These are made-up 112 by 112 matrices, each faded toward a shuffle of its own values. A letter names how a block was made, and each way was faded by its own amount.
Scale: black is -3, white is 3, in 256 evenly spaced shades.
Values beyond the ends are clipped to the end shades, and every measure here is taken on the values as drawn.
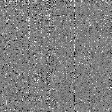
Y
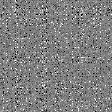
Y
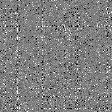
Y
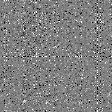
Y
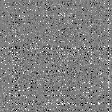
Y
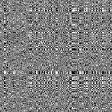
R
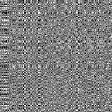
R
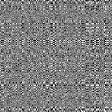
R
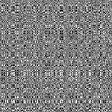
R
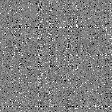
Y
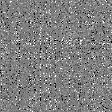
Y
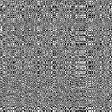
R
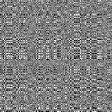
R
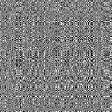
R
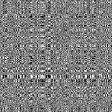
R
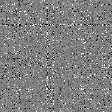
Y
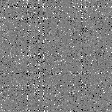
Y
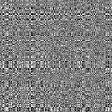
R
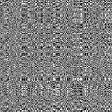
R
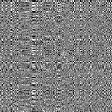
R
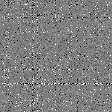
Y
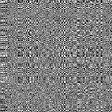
R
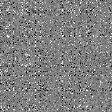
Y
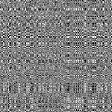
R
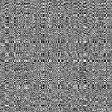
R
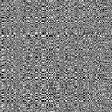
R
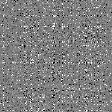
Y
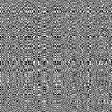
R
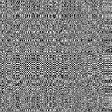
R
